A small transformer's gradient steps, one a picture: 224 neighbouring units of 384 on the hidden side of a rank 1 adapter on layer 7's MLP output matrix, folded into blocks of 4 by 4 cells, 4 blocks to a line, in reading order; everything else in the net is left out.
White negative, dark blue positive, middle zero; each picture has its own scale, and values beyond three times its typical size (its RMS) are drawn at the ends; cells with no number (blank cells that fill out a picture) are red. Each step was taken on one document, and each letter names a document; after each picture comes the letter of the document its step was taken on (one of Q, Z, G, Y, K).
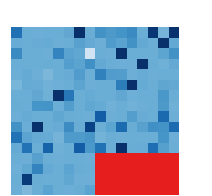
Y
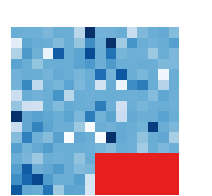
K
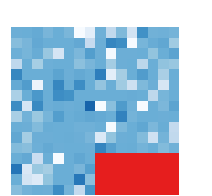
K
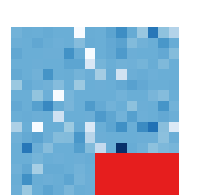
Y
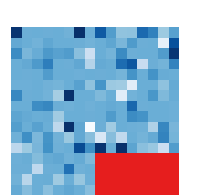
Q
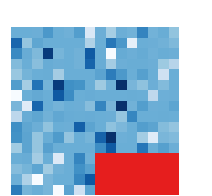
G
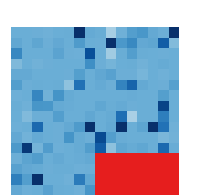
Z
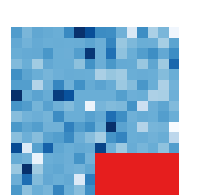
K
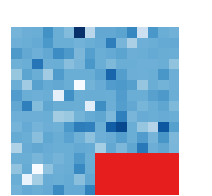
K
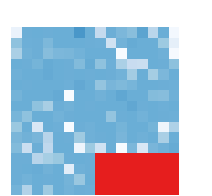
Q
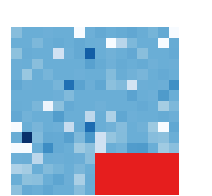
Z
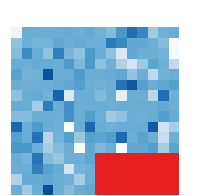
Q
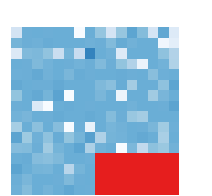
Q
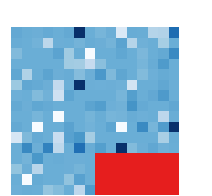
Y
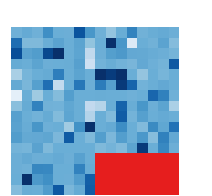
K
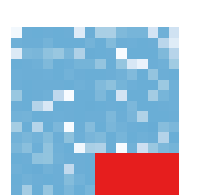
Q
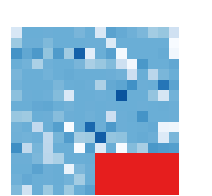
Q
